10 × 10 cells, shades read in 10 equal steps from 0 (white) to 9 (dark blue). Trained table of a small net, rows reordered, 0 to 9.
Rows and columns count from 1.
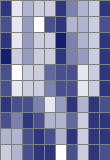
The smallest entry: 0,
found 3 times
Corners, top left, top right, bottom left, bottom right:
8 8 2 7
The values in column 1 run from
2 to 9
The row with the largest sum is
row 7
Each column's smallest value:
2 0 2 0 1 0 3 1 2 7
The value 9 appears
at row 3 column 6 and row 4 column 1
